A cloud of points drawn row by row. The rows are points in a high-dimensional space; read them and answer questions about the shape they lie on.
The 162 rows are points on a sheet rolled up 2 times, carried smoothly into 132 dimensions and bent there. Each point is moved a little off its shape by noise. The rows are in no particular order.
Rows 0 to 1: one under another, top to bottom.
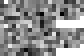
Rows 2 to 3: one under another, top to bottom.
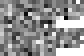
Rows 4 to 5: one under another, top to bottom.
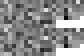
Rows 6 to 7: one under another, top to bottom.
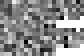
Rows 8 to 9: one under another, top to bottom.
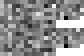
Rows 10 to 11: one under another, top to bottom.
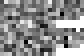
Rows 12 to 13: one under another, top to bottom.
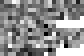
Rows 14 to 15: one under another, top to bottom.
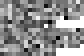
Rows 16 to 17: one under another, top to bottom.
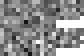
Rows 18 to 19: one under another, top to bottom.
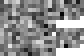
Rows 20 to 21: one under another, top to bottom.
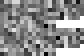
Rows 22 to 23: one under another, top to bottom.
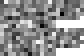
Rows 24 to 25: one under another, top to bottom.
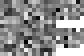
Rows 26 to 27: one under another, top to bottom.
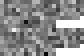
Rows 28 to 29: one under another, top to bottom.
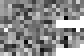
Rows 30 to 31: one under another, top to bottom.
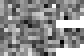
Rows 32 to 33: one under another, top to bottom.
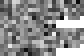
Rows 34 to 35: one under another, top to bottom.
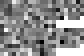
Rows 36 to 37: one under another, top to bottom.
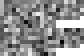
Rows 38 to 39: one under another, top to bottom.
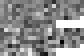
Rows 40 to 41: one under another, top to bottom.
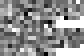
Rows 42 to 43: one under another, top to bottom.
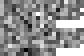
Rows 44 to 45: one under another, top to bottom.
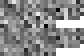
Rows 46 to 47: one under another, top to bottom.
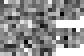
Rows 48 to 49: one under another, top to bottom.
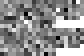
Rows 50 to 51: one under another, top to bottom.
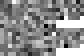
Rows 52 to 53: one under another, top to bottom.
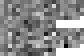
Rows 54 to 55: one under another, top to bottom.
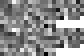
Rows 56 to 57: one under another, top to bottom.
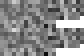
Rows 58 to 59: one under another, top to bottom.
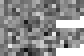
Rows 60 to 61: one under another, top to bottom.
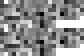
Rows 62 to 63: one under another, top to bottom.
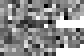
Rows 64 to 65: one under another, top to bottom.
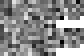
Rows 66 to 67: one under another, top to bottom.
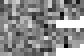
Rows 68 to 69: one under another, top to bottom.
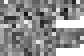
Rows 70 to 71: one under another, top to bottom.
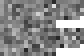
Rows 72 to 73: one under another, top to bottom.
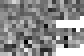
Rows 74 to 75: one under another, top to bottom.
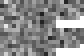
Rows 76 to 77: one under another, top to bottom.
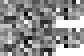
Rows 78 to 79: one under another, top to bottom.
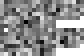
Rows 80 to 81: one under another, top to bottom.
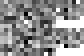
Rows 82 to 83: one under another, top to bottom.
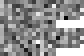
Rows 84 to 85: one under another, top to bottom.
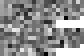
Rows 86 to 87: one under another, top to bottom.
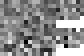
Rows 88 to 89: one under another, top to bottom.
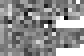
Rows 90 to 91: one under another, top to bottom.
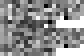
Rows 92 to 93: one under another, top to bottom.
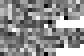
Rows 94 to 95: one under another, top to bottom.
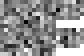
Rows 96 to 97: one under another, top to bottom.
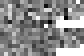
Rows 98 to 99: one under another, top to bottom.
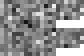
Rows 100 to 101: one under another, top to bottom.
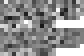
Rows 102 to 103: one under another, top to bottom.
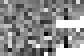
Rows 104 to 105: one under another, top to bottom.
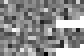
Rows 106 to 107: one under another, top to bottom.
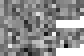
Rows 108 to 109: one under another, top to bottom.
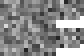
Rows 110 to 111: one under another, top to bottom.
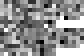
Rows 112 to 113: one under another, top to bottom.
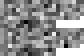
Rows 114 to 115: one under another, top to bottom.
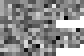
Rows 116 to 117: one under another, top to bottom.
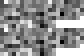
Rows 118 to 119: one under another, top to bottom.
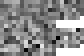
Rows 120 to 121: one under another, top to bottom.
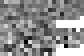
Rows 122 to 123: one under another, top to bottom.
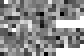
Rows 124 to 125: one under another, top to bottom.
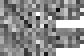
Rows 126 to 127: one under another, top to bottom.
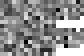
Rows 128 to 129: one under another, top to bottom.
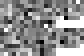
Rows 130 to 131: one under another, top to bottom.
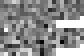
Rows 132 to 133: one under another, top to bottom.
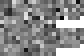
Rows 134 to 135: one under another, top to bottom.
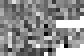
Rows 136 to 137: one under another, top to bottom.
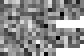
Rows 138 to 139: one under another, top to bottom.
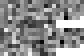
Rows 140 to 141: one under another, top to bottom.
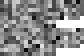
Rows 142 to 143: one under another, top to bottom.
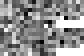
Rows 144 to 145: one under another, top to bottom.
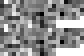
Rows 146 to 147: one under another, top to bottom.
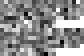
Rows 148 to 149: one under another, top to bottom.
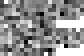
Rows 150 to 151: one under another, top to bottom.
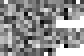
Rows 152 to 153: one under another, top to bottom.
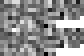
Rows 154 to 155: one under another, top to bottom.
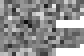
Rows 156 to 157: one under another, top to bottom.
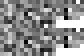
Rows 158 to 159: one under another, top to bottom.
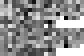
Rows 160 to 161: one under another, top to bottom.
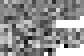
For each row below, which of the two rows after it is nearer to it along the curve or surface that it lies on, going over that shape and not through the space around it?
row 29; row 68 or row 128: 68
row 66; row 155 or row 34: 34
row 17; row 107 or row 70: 107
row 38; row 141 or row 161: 141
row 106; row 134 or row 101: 134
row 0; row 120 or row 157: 157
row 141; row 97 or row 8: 8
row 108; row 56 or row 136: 56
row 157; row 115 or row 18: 18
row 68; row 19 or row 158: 158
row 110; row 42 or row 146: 146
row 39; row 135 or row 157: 157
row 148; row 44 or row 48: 48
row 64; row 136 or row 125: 136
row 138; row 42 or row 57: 42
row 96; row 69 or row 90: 90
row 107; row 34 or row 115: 115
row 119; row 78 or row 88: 78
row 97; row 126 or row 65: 126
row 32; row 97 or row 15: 15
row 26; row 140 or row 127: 140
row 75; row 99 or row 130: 130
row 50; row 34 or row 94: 34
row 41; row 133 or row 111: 111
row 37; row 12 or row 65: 65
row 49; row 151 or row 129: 129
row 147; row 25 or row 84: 25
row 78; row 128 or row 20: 20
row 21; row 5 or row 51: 51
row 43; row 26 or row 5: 5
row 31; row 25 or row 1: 25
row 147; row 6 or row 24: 6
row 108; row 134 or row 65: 134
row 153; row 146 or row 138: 146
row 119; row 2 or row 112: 112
